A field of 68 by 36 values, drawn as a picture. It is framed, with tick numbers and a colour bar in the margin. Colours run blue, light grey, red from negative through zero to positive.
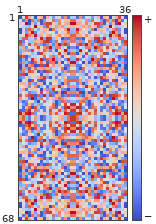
Its left and right halves mirror each other, and so do its top and bottom. On average the colour sits 50% of the way up the scale. There is no overall slope. There are no regular stripes. The centre is the ninth with the highest average. The histogram is flat.
